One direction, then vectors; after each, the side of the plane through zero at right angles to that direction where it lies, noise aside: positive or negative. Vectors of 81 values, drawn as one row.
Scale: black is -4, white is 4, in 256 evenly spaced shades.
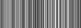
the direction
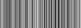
negative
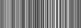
positive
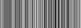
negative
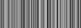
positive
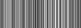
positive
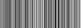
negative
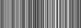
positive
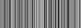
negative
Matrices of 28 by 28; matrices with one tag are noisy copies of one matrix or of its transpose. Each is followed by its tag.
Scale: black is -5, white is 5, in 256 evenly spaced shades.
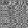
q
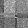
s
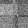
s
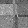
s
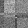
s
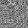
q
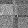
s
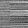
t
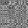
q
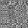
q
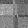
s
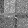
s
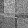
s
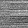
t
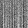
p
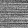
p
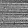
p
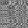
q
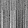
t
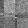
s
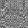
q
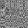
q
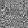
q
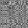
q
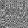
q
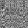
q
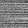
p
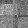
s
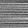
p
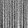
p
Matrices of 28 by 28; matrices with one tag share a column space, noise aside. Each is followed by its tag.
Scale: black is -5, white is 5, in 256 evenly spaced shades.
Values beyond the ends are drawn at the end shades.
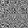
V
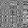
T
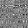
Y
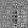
T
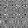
Y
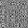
T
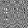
V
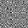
V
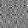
Y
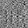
T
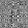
T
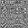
V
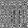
T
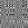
Y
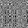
T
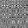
Y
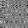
Y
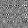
Y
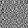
V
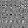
Y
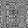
T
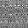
Y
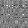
Y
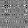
Y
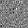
V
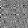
Y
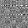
Y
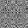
V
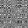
Y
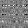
Y
